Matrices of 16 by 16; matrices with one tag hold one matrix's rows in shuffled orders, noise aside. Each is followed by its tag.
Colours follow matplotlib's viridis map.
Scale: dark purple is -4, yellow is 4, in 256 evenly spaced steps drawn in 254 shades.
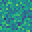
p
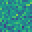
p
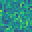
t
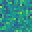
t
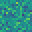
p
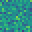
p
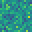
p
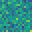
p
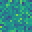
t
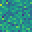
p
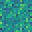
t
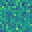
p
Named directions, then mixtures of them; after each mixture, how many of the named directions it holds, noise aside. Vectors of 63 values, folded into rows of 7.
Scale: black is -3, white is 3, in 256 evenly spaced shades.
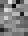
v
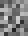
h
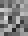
one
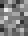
two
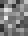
two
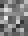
two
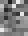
one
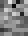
one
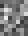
two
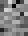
one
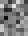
two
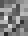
one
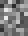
two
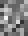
two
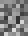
one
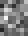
two
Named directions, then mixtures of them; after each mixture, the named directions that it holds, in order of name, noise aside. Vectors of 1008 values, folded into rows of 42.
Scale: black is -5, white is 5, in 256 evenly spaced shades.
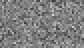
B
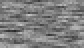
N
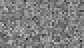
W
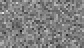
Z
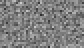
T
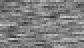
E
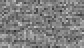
N, T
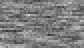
N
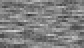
N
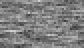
N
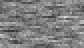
E, N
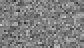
B, E, T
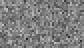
W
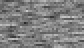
E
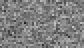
B, E, Z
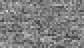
N, W, Z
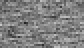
B, E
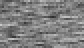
E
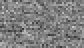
B, N, Z
